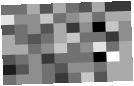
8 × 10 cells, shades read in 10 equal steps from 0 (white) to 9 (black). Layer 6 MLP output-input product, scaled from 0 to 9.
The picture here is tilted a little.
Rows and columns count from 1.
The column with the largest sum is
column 8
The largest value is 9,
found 2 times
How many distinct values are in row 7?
5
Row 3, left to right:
6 5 4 6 3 7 4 9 2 4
